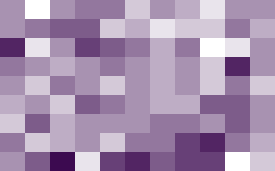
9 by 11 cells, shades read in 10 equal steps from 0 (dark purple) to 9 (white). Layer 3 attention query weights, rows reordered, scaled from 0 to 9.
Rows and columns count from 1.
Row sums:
63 60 55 53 62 53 52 50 42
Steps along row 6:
down up down up up up same down same up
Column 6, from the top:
7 6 4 5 5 5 5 4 1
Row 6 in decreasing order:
7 6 6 6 5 5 5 4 3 3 3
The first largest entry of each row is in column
2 7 9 9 2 3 1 2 10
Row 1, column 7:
5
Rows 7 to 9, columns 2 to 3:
3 6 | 7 6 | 3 0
